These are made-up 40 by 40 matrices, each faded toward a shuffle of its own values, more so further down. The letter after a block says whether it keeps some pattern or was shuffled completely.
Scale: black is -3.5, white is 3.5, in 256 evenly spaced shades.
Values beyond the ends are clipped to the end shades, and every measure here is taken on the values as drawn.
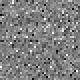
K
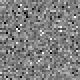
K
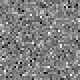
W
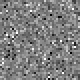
W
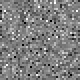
K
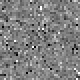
K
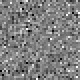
K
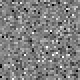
W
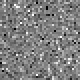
W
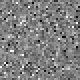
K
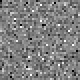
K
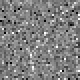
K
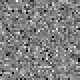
W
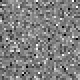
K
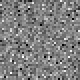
K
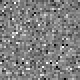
W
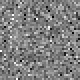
W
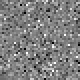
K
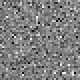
W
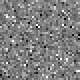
W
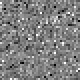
W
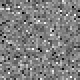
W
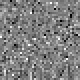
K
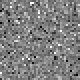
W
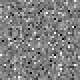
K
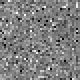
K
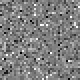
W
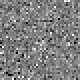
W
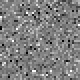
W
